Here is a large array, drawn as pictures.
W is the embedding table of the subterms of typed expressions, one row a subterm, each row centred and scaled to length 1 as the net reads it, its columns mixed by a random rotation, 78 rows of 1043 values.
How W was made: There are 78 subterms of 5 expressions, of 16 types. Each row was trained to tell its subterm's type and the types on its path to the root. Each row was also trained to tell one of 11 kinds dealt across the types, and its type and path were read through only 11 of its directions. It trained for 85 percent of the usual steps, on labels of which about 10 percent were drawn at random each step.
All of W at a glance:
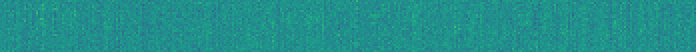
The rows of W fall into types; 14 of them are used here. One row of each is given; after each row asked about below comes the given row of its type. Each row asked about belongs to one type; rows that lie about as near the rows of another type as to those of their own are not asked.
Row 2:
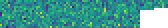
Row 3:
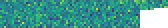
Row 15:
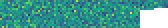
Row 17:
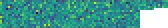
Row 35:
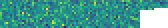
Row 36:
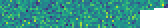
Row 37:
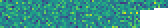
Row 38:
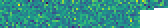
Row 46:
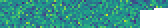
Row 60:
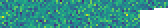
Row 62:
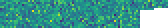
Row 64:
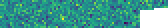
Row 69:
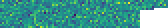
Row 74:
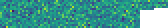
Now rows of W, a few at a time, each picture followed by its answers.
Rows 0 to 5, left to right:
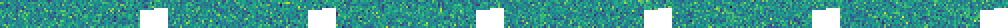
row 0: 74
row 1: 69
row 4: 64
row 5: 60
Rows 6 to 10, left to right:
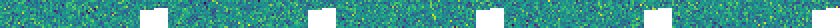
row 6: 69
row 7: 36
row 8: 35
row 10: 60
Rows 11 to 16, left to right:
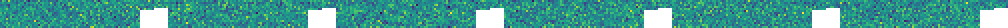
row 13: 69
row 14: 74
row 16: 36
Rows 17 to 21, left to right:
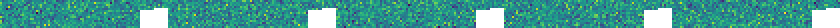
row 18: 74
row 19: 60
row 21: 46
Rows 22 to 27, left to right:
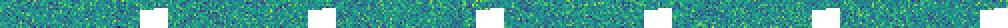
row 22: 35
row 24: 35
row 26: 36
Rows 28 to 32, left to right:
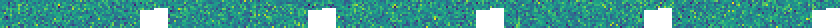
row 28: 64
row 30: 64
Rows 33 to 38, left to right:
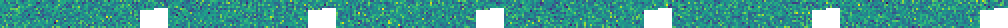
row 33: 36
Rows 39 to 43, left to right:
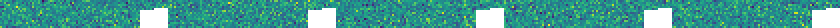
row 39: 2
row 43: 37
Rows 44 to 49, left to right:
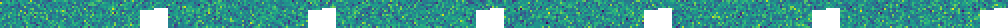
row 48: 37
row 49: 38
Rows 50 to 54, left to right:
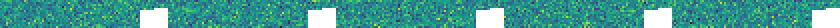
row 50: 36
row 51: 69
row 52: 62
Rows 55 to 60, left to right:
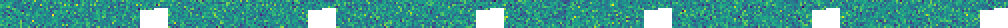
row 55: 35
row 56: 60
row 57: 37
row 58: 15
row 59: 37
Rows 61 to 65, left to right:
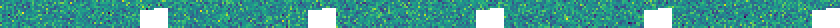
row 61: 35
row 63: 3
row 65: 74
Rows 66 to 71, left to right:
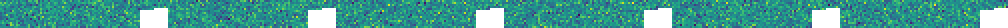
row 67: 74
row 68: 69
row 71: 60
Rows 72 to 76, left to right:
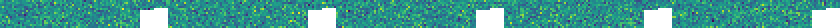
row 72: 62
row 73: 37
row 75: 46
